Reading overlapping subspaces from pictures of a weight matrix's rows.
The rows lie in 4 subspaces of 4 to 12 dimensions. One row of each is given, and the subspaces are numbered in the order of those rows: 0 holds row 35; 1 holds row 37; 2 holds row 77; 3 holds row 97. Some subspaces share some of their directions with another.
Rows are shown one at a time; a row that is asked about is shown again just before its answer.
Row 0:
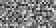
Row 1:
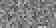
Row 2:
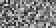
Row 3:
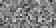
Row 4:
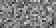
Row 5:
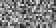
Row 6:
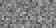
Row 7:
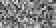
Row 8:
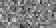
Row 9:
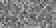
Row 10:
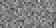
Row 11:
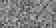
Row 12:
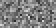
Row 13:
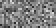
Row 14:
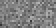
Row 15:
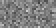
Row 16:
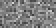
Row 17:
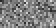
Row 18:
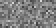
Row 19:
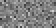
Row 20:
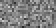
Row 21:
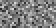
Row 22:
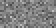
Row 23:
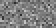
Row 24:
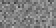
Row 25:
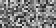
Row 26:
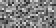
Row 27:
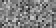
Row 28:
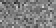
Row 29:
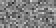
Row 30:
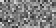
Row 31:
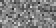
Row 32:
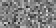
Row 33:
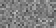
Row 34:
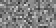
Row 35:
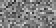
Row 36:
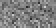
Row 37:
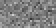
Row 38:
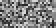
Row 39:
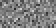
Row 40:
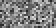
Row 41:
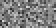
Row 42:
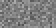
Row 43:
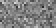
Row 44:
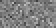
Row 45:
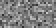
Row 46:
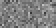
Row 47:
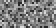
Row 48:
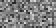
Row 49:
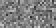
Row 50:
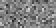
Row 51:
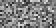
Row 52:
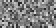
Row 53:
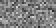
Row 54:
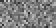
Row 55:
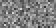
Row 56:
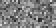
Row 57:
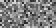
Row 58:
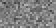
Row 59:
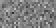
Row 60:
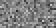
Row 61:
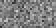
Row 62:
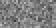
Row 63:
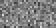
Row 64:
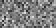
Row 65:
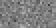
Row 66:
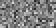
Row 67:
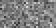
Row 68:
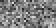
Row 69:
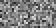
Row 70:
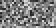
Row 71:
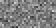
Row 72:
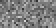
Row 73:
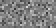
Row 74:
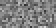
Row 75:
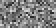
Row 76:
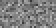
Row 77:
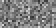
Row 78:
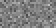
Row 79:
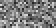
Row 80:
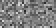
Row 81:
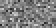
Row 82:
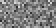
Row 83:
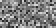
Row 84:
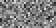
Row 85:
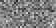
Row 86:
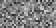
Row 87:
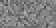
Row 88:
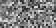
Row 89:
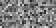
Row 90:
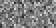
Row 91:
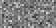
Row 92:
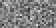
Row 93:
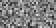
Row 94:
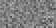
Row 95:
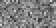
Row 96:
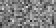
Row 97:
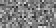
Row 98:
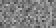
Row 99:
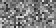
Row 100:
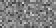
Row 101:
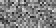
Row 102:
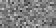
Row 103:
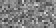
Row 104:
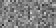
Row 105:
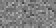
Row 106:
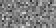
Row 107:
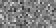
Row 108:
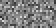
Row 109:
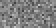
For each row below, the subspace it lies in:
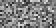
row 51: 0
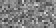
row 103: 1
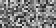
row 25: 1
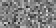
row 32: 1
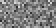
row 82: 2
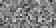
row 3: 3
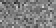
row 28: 2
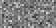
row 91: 1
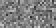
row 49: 1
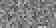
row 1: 3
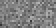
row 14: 1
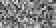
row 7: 2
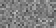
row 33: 0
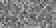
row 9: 2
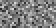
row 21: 1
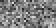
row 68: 0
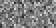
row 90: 1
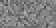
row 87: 2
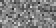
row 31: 1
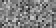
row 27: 2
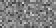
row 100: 3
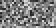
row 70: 1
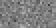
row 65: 3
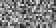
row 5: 3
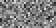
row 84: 0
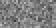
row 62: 2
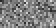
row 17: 1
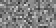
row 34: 3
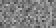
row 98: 2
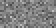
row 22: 0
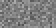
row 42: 0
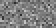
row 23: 1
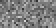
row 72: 0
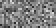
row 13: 1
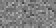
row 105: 3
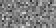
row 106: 3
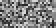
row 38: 3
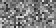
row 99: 1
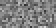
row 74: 3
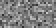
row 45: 1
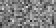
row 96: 1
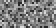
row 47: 1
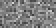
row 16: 1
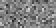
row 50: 0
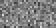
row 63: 1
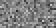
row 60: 0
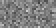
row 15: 0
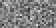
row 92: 2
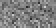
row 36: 1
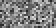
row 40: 3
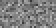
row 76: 3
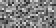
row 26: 3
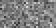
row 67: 1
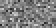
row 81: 1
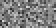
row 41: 1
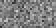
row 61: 0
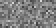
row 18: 1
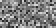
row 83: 1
